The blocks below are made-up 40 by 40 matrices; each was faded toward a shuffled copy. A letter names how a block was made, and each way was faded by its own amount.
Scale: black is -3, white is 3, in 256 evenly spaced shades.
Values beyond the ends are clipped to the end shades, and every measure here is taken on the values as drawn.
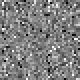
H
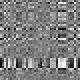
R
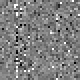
H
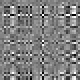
R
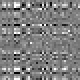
R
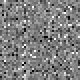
H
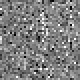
H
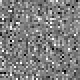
H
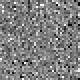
H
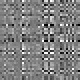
R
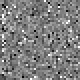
H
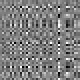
R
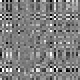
R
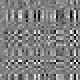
R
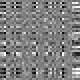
R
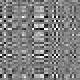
R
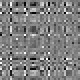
R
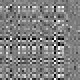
R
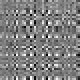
R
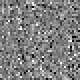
H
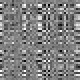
R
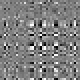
R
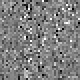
H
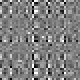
R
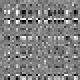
R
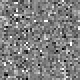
H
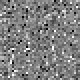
H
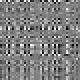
R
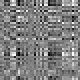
R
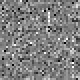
H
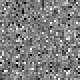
H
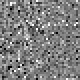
H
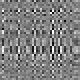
R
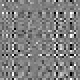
R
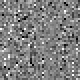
H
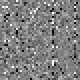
H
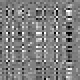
R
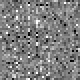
H
